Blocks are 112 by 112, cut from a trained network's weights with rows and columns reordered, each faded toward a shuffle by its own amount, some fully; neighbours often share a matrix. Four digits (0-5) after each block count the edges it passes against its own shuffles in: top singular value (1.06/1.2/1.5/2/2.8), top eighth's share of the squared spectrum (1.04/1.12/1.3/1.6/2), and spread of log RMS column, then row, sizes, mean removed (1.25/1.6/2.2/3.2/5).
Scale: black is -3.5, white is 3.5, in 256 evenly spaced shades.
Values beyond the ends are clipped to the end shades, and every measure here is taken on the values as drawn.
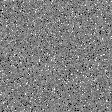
0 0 0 0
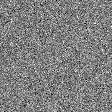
1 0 0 0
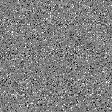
3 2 0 2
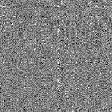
4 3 2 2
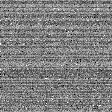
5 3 1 1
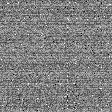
3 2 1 0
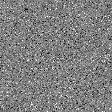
3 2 0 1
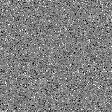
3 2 0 1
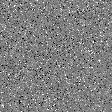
0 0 0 0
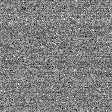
2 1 0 0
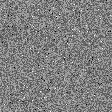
0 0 0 0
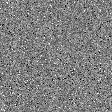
2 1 1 0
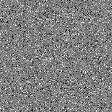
3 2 0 2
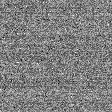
2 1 0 0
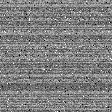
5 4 1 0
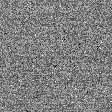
1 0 0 0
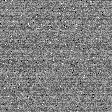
3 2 0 0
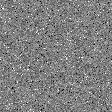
1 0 0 0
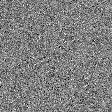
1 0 0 0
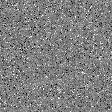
2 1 0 1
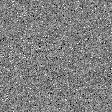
1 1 0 0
